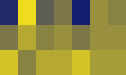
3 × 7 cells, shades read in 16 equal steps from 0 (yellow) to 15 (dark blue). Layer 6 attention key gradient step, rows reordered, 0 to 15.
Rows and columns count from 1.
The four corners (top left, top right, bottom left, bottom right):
14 7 2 5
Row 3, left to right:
2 7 4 4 2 5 5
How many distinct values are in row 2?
4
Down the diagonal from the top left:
14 4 4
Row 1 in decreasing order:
15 14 10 8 7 6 0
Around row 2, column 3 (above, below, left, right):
10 4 4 6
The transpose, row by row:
14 8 2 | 0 4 7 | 10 7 4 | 8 6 4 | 15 8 2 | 6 6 5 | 7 6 5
